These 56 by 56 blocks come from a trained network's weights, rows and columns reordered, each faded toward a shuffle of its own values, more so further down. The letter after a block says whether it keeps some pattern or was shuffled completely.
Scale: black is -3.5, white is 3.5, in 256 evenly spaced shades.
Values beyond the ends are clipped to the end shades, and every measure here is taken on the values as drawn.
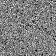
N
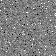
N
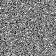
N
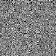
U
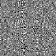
U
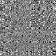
U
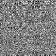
U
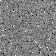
N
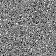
N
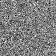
N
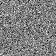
N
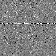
U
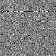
U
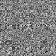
U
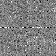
U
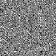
U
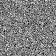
N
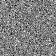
N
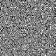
U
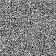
N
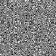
U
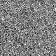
N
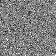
N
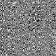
U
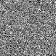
U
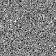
U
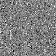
U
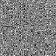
U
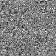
U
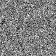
N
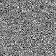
U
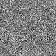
U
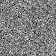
N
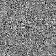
U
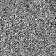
U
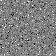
N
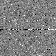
U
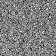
N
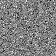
N
